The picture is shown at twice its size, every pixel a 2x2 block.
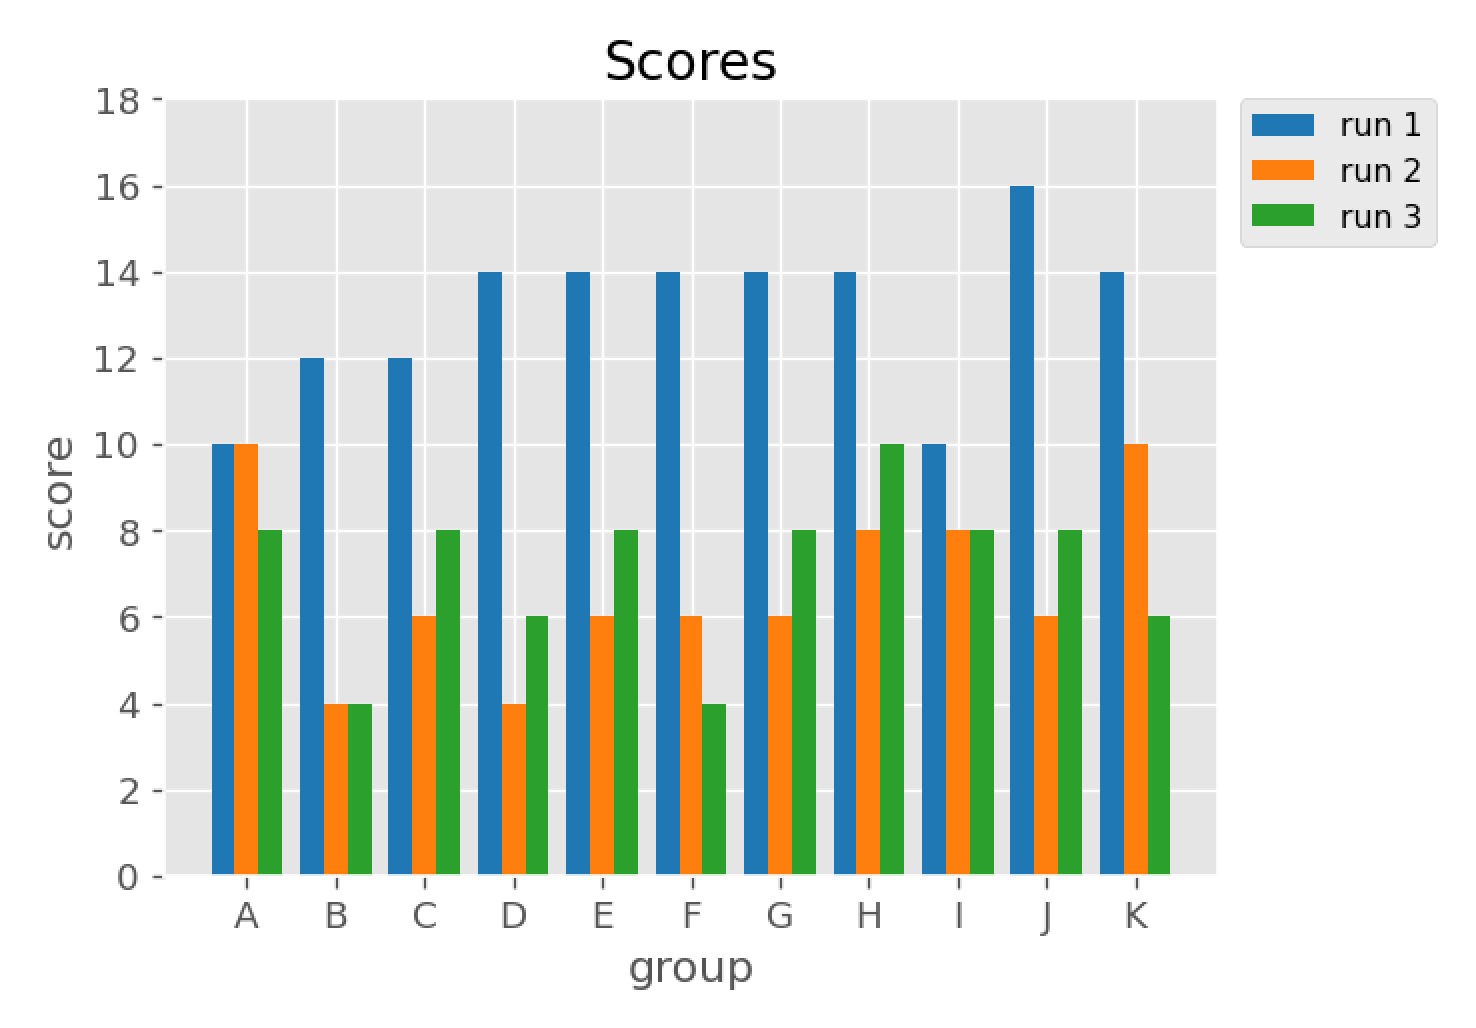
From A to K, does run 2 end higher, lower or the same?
the same
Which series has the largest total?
run 1
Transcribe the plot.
Title: Scores
x-axis: group, ticks A B C D E F G H I J K
y-axis: score, ticks 0 2 4 6 8 10 12 14 16 18
Legend: run 1, run 2, run 3
Values:
run 1: 10 12 12 14 14 14 14 14 10 16 14
run 2: 10 4 6 4 6 6 6 8 8 6 10
run 3: 8 4 8 6 8 4 8 10 8 8 6
